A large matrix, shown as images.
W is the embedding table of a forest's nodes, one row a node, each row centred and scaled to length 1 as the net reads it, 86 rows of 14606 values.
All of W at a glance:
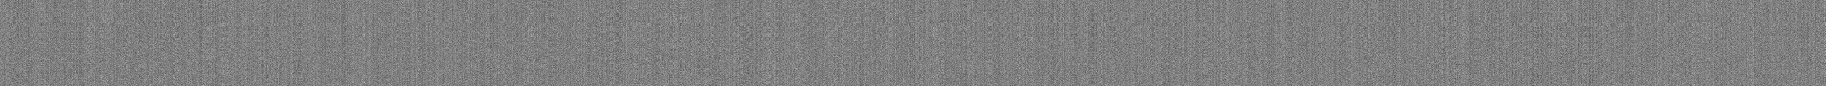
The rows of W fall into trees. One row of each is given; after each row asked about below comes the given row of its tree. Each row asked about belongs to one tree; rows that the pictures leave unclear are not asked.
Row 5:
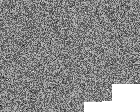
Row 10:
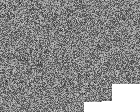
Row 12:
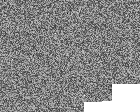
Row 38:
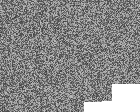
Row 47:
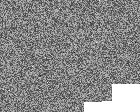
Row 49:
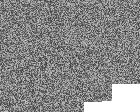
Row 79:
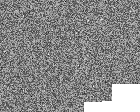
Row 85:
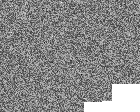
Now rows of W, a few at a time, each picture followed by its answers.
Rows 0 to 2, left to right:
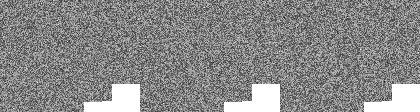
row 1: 49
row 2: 5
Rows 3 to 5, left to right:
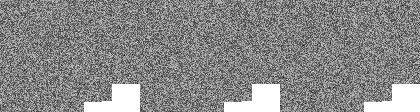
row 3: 79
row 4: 85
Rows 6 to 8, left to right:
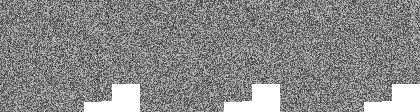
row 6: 38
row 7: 5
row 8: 79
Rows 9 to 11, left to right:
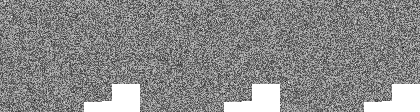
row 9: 49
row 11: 5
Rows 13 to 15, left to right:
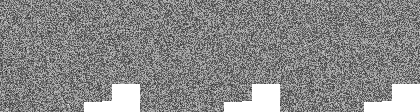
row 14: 47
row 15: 49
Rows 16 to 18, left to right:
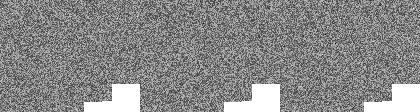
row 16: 47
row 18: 5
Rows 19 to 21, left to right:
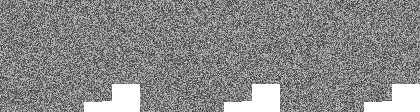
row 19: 5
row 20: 47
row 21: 47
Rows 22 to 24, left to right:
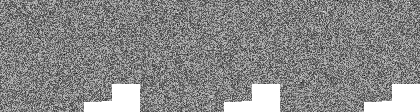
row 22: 5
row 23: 38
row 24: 38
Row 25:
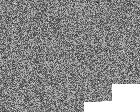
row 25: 38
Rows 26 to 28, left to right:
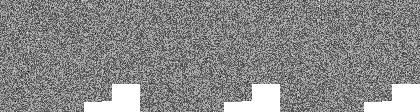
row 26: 10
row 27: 49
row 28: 49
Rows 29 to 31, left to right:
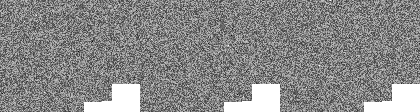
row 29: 10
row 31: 5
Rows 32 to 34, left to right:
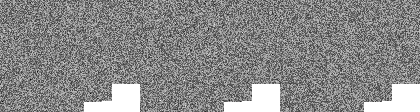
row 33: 47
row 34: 49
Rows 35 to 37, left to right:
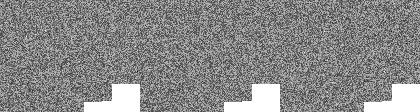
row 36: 49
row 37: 5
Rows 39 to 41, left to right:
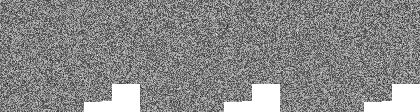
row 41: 12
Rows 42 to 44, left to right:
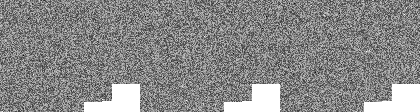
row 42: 49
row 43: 47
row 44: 38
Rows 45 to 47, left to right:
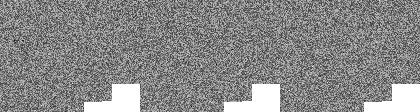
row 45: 47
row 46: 5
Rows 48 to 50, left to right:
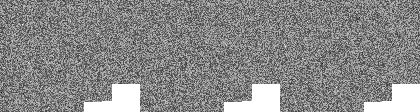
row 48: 38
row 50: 49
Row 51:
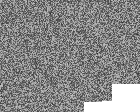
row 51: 38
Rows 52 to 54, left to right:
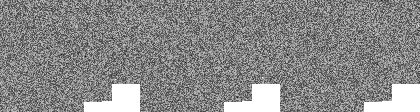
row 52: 5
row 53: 49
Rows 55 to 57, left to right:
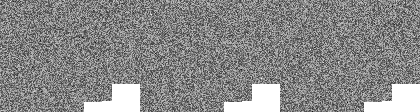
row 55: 12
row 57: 85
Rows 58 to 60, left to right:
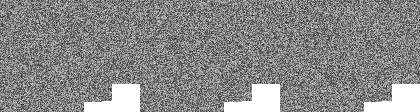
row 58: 10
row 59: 85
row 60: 38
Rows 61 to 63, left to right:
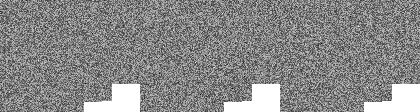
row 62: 47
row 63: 49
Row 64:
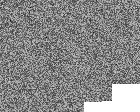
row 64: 79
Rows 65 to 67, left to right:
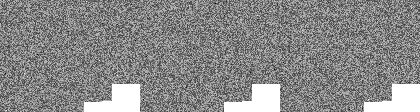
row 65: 38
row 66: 79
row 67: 38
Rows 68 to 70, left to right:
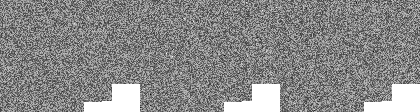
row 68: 47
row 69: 12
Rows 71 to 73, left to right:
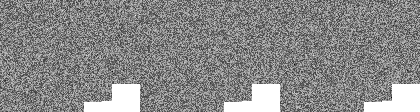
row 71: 5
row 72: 38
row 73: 38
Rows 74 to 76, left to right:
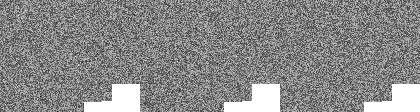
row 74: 85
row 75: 49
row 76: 5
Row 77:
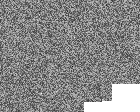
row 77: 49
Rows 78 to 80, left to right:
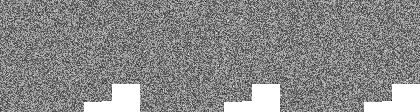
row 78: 47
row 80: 5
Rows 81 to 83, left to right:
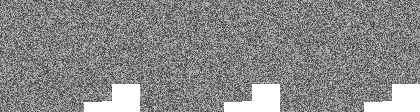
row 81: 47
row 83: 47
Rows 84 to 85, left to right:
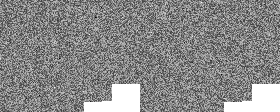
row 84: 38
